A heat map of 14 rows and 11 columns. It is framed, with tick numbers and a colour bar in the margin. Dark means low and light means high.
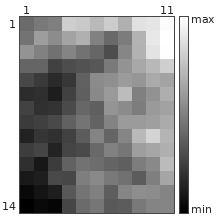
No regular stripes run through it. The ninth with the lowest average is the bottom left. Values rise toward the top right. The top right is the ninth with the highest average.
